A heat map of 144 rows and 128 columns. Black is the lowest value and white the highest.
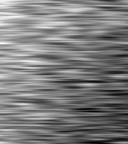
Slope: up to the top left. Grain: streaks across. Ninth with the highest average: top left. Mirror symmetry: none. Ninth with the lowest average: bottom right. Histogram: bell-shaped.
